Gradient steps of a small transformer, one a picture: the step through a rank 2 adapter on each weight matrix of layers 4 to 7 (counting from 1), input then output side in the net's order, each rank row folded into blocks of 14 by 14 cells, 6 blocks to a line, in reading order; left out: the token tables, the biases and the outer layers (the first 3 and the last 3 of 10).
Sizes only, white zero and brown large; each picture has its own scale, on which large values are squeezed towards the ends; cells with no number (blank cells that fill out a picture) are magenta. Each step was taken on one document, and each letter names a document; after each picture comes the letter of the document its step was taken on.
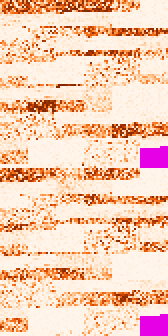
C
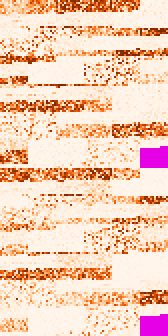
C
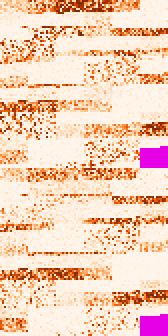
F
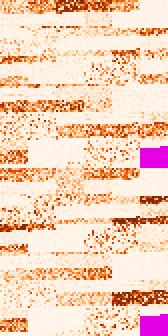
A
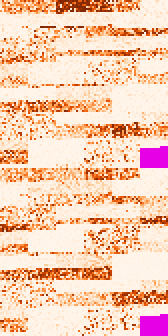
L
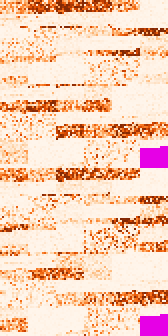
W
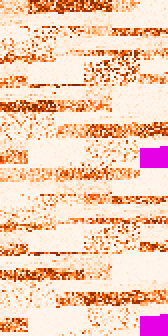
C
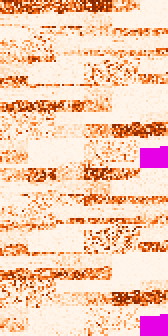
F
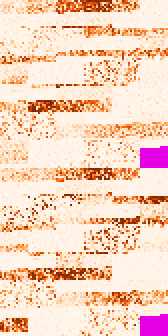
F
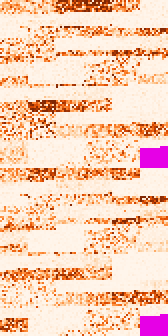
L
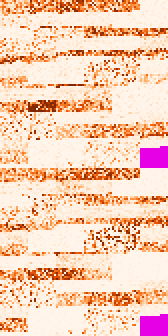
C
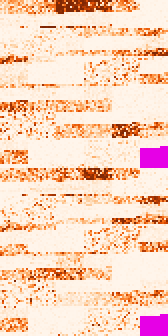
F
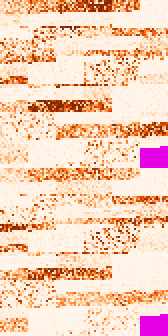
C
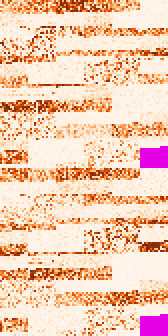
F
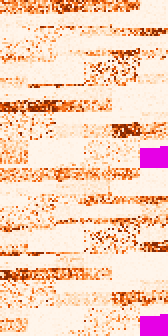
W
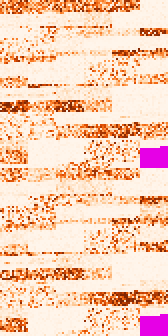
W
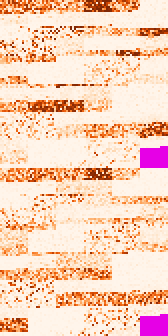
C
